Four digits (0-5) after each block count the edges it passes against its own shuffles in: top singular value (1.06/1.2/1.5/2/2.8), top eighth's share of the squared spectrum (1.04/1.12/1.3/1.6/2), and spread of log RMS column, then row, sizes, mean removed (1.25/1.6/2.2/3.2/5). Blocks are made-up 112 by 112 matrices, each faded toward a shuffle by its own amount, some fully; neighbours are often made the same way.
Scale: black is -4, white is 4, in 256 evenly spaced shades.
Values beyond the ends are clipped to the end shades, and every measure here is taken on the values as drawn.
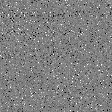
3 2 0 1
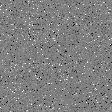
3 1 0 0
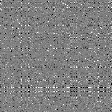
5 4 2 3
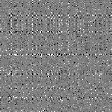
5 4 3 3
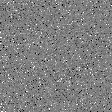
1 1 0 0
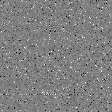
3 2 1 1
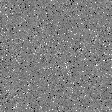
2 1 0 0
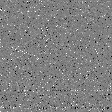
2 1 0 1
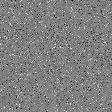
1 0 0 0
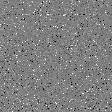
3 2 0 1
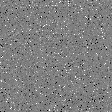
2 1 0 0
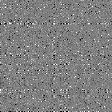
4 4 2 3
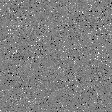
3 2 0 1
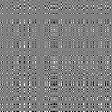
5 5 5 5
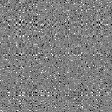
5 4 3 3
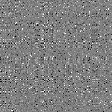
5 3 2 2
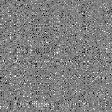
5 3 2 2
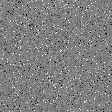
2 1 0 0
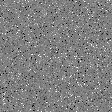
0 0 0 0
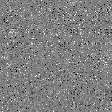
4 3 1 1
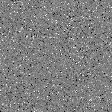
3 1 0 0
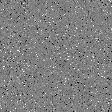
0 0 0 0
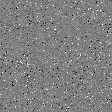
1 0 0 0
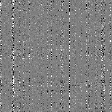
3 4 4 2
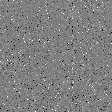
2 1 0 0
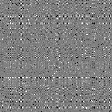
5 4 3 3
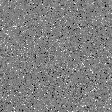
3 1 0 0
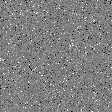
0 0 0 0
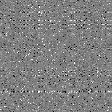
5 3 2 2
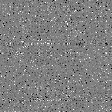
4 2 1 1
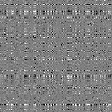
5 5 3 4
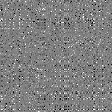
5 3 2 2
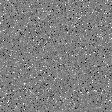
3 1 0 0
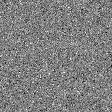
1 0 0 0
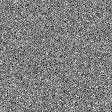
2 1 0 0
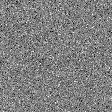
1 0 0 0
